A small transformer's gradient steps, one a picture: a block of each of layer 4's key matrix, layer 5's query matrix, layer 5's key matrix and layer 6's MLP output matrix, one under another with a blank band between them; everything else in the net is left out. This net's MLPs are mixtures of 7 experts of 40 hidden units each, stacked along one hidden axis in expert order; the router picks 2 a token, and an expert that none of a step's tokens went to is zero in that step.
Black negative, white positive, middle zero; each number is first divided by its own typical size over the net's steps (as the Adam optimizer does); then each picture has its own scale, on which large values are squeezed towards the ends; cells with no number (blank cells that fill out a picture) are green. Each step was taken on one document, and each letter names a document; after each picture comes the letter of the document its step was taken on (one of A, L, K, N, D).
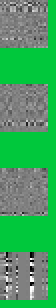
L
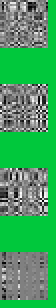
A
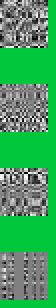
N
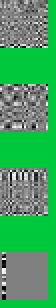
A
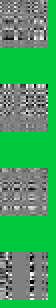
L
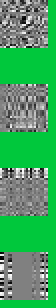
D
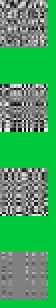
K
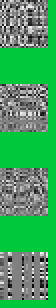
D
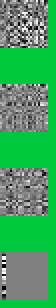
A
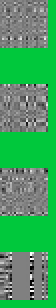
L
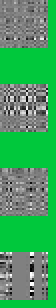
L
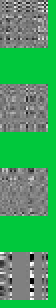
L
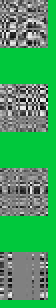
D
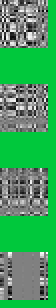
D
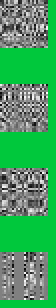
N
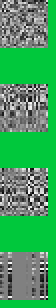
D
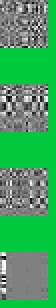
A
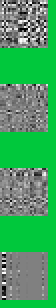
A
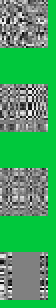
D
